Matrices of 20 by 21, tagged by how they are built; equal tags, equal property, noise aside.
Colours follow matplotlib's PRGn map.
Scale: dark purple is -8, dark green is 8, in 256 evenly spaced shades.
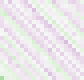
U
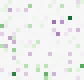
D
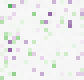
D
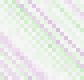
U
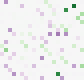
D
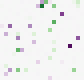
D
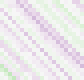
U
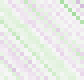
U
